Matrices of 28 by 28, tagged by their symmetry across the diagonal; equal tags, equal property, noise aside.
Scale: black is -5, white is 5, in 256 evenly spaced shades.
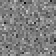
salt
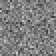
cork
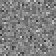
cork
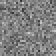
salt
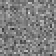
cork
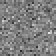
salt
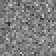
salt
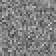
salt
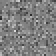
cork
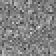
salt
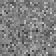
cork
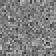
salt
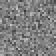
cork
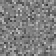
cork
